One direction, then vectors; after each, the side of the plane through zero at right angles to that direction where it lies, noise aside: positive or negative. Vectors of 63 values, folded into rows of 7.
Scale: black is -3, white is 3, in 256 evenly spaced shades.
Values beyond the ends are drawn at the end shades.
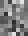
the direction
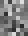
positive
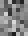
negative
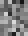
negative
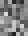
negative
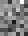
positive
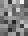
positive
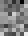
negative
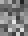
negative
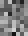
negative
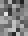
negative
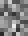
negative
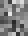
positive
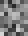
positive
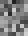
negative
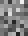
positive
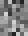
negative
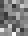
positive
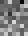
negative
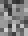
negative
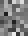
positive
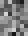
negative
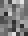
positive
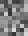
negative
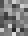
positive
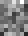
positive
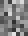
positive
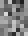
negative
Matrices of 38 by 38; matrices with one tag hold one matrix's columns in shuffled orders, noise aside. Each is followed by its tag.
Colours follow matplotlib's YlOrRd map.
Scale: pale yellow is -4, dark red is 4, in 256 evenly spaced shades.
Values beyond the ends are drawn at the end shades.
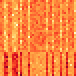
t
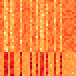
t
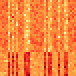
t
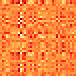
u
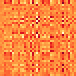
u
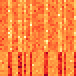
t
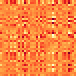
u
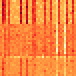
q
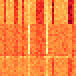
q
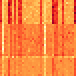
q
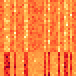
t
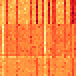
q
